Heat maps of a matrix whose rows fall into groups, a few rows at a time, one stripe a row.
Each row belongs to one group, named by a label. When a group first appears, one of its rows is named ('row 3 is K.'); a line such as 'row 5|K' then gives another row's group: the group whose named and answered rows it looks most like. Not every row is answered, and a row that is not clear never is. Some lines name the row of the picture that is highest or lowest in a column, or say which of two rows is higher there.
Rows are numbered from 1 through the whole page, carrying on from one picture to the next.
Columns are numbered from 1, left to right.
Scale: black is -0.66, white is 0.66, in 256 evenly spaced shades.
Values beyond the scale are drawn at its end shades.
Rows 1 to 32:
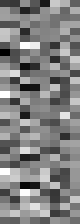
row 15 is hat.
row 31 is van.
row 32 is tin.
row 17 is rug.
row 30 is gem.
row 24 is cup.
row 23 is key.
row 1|tin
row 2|key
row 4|cup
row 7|gem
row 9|hat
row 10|key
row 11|rug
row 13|key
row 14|van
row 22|gem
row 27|key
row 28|gem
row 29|hat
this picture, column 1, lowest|8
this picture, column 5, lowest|1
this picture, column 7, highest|17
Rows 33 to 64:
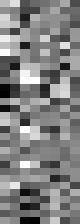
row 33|rug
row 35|rug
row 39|rug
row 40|van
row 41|cup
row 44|gem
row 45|tin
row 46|tin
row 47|van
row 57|cup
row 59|rug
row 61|tin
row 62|key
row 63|tin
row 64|key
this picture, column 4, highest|44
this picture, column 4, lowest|64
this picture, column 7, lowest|42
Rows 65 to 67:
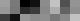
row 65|key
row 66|key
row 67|cup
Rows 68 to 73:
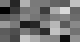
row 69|tin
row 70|tin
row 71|key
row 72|tin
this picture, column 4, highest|73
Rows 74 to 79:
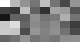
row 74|van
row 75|tin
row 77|rug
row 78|rug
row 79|cup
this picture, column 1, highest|74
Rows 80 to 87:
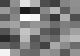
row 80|gem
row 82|gem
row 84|gem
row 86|tin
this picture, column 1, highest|87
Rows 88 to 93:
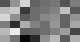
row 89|rug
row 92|rug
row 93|key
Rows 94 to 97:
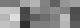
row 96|rug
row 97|rug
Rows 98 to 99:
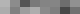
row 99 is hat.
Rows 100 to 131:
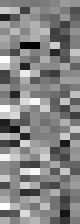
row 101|rug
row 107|hat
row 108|van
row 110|gem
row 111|cup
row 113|hat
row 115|van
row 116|rug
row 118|cup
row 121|van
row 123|key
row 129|van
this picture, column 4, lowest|106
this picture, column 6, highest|106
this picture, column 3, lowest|106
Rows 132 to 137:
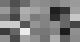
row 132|cup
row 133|hat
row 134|hat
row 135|rug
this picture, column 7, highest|132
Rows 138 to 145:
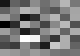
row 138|tin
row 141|tin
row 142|key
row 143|gem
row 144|tin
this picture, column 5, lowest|144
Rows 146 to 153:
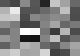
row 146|tin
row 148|rug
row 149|key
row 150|gem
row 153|van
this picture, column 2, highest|147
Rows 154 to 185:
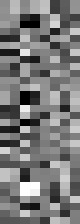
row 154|van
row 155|van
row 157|key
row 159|tin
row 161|cup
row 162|key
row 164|tin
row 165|van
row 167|key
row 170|tin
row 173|key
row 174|cup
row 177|tin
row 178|rug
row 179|rug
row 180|gem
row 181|gem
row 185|tin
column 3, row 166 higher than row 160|Yes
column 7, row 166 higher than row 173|Yes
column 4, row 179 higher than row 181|No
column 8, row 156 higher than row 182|No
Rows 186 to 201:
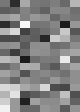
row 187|tin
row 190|rug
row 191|tin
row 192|van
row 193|cup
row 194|rug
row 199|rug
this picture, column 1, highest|201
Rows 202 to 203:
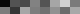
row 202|tin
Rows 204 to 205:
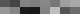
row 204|cup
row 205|key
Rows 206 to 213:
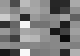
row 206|hat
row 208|rug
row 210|hat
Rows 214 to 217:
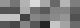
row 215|tin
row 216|rug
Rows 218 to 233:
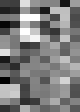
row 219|tin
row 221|tin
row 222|gem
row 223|gem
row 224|key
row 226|tin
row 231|rug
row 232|key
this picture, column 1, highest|225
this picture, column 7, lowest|218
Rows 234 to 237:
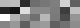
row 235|cup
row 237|van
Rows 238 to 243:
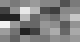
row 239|gem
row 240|cup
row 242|key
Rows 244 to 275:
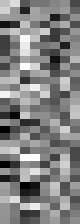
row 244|rug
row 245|rug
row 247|tin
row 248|van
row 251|gem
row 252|hat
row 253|gem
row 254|van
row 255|rug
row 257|van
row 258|gem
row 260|cup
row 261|key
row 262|tin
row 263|cup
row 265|rug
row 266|gem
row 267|tin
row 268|gem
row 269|tin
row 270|key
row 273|gem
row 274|key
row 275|key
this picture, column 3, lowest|270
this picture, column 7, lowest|250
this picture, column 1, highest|257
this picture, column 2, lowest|260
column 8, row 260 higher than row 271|Yes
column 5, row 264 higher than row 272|Yes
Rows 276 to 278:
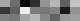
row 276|key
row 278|gem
